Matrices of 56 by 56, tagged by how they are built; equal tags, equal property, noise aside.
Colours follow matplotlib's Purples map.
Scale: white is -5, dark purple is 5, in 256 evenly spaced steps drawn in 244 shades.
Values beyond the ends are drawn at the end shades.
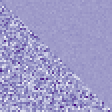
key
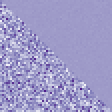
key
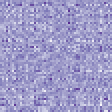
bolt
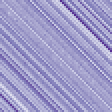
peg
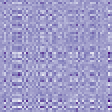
bolt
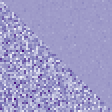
key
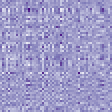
bolt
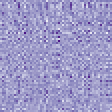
bolt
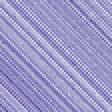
peg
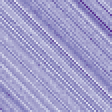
peg
